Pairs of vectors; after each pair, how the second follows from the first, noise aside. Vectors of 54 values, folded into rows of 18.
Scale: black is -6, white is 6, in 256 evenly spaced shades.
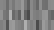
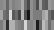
scaled up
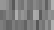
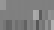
partly zeroed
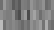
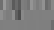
partly zeroed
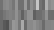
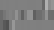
partly zeroed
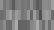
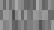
reversed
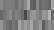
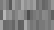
reversed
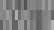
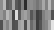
scaled up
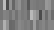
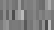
reversed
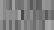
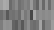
reversed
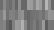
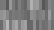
reversed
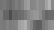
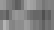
reversed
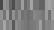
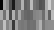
scaled up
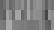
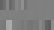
partly zeroed
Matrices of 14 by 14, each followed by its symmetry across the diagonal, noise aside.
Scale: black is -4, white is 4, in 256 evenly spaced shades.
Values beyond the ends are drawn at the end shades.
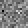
neither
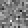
antisymmetric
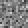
antisymmetric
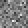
neither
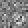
symmetric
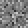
symmetric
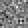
antisymmetric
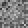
symmetric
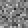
neither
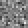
antisymmetric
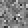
antisymmetric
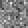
neither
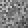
symmetric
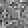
antisymmetric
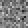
neither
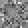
symmetric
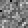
symmetric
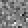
antisymmetric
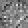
symmetric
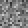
neither
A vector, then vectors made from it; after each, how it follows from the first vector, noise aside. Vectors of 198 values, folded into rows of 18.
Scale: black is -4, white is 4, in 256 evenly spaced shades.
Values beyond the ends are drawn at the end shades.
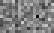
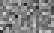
reversed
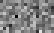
reversed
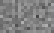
shrunk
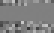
partly zeroed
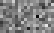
copied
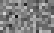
reversed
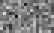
reversed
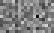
copied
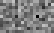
copied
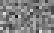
reversed
